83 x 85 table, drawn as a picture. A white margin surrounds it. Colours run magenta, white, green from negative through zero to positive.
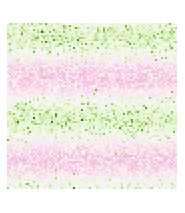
Stripes: horizontal, repeating 2 times. Seam: none. Odd rows or columns: none.
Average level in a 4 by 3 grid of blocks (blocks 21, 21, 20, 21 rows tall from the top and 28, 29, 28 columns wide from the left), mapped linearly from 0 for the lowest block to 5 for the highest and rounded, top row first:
5 5 5 | 0 0 0 | 5 5 5 | 0 0 0
